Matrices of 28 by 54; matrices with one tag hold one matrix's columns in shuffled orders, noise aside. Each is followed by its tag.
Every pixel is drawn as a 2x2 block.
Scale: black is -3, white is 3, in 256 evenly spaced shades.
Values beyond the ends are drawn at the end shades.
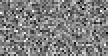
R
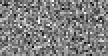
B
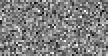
R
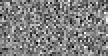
B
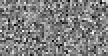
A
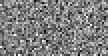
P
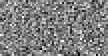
P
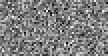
R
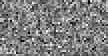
A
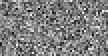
R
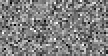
A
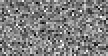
R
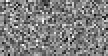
B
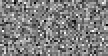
A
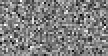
B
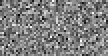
B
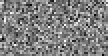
B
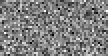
R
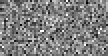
A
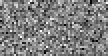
A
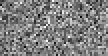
B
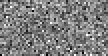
P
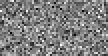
R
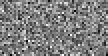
P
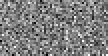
P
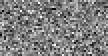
R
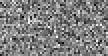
B
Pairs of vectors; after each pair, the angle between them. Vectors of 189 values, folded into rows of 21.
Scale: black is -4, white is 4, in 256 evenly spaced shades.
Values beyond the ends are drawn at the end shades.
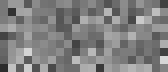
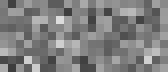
partly opposed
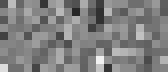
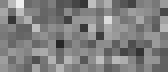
orthogonal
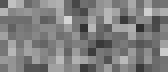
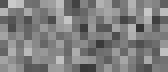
nearly parallel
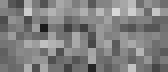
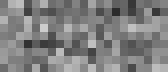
nearly opposite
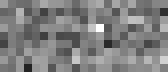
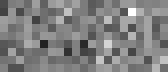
orthogonal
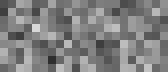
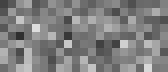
nearly parallel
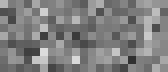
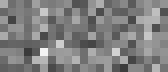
nearly parallel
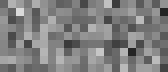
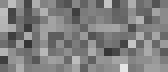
partly aligned
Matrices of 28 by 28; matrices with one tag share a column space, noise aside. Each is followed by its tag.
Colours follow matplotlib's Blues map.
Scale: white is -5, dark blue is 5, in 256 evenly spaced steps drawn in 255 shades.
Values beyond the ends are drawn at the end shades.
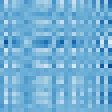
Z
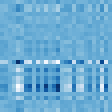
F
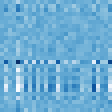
F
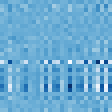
F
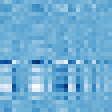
F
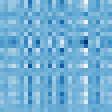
Z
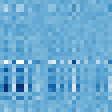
F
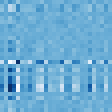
F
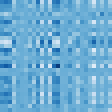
Z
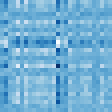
Z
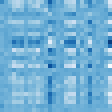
Z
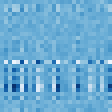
F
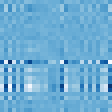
F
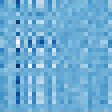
Z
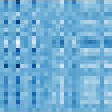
Z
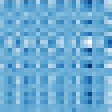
Z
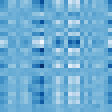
Z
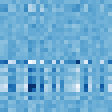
F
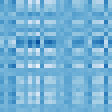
Z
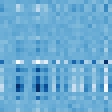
F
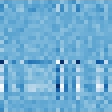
F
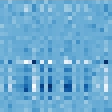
F
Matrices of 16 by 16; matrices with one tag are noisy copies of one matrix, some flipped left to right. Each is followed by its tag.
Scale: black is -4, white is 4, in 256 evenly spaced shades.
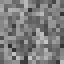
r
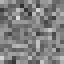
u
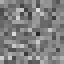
u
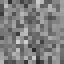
r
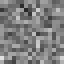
u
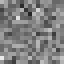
u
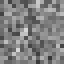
r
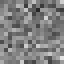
u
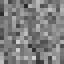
r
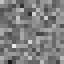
u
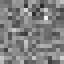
u
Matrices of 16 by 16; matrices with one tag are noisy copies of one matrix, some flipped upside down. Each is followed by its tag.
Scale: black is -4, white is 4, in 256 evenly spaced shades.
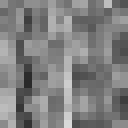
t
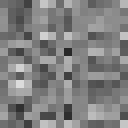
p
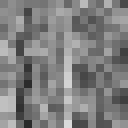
t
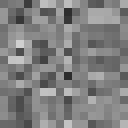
p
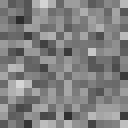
p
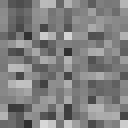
p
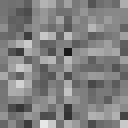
p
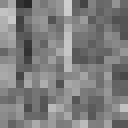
t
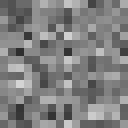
p
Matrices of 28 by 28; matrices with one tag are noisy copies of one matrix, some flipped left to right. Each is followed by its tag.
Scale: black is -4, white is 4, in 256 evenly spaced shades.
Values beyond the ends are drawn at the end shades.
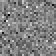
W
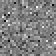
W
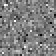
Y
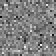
Y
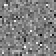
Y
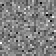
W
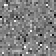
Y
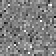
Y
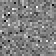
W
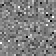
W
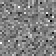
W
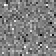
Y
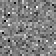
W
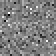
W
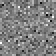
W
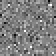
Y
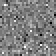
Y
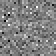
W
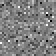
W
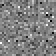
W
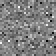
W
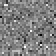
Y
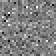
W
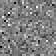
W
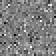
Y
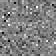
W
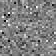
W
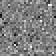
Y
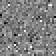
Y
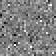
Y
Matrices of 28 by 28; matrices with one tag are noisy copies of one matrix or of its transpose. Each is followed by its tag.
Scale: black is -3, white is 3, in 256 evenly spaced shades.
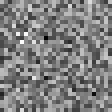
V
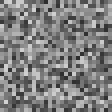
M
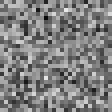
M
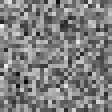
M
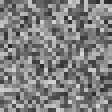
V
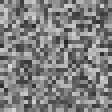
M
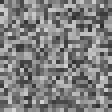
M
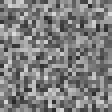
M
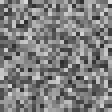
V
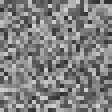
V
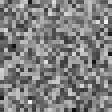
V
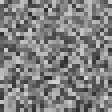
V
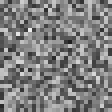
V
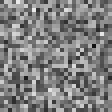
M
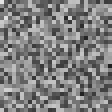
V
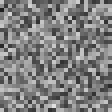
V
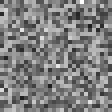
M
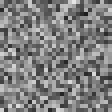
V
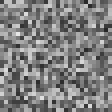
M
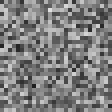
M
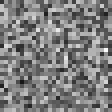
M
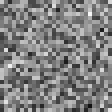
V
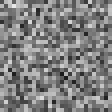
M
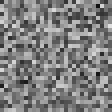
M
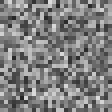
M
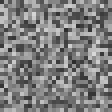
M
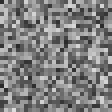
M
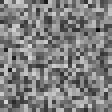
M
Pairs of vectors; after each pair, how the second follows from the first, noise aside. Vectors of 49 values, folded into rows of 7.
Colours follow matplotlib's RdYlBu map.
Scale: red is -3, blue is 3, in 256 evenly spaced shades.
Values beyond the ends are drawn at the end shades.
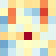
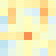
shrunk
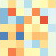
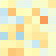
shrunk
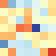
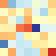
copied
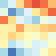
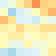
shrunk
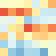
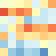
copied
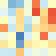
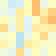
shrunk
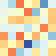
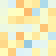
shrunk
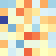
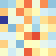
copied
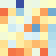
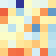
copied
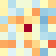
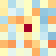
copied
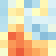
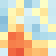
copied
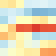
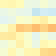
shrunk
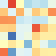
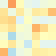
shrunk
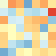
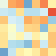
copied
